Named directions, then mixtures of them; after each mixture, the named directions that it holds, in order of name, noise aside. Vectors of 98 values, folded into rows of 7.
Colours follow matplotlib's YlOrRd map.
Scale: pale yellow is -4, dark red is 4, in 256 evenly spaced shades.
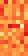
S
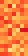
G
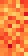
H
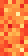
G, H, S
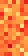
G, H, S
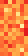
G, H, S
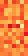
S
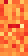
S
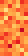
G, H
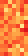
G, H, S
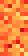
G, H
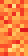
G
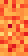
G, H, S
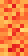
G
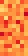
G, H, S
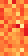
G, S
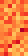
G, H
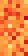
H, S
